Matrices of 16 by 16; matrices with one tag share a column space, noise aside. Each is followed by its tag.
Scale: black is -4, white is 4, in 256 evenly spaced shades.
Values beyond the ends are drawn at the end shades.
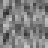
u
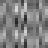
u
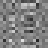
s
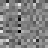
s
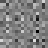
s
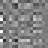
s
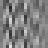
u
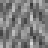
u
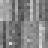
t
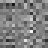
s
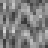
u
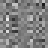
s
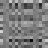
s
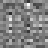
s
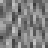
u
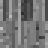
t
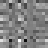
s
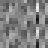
u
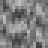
u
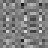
s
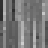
t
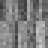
t
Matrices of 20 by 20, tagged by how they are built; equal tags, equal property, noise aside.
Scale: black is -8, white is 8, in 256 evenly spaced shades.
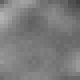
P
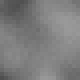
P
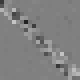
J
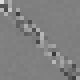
J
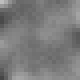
P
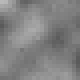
P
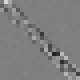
J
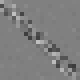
J
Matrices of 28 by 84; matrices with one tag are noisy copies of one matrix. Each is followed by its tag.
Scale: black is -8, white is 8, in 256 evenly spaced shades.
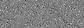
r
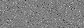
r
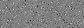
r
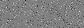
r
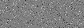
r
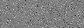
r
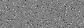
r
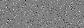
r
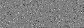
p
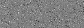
p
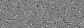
r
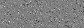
p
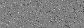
p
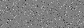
r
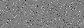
r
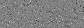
p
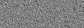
p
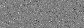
p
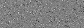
p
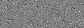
r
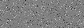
r
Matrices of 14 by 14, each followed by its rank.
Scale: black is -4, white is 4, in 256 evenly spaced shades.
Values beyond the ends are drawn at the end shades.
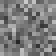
full rank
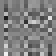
two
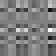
one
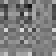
two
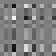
one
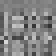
two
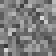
full rank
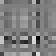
two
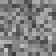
full rank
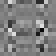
two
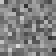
full rank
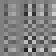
one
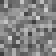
full rank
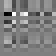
one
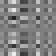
one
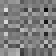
two
